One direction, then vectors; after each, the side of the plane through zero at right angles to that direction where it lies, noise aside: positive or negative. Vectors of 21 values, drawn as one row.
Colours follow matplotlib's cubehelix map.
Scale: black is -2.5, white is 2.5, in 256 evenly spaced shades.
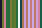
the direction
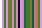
negative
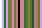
negative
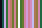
positive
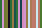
positive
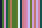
positive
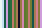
negative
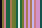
positive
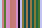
negative
